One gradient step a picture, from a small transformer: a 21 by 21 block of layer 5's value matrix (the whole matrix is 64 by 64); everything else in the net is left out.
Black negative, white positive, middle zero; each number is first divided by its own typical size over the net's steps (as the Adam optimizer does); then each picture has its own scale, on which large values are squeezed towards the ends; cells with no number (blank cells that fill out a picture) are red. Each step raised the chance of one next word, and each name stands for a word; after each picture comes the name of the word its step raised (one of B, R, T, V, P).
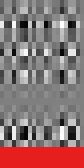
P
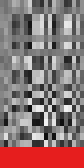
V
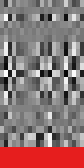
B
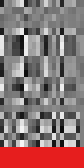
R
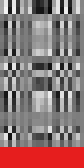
B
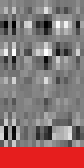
P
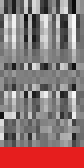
B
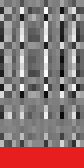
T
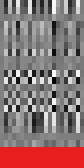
V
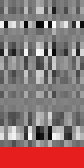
P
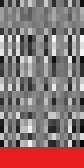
R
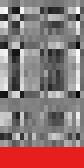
T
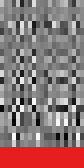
V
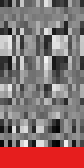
R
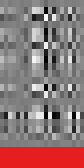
T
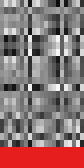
R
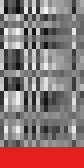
B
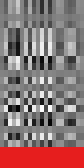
V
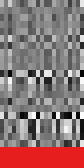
B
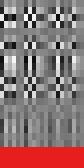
T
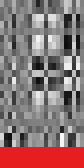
B
